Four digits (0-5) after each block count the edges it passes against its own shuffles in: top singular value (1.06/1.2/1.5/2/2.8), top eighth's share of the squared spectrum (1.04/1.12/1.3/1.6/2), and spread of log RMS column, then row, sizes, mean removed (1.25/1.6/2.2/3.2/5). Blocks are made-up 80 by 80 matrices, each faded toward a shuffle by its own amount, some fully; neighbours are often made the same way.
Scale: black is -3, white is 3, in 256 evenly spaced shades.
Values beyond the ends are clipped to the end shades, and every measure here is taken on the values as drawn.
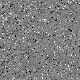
2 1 0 0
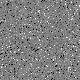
0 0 0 0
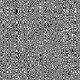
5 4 3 2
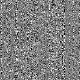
1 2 4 0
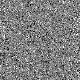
1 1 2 0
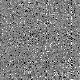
2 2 2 1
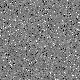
0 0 0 0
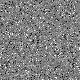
0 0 0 0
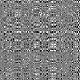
5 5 3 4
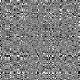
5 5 3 3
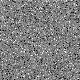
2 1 0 0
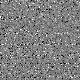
1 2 0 2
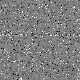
1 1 0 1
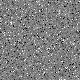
0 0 0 0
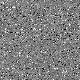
1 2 0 2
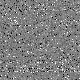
1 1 0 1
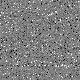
1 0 0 1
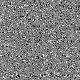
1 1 0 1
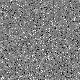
1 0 0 0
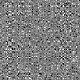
4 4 3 3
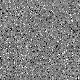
3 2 1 1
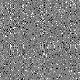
4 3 2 1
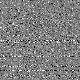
2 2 0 3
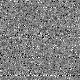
2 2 0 2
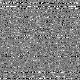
2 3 0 4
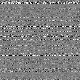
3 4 0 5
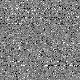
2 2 0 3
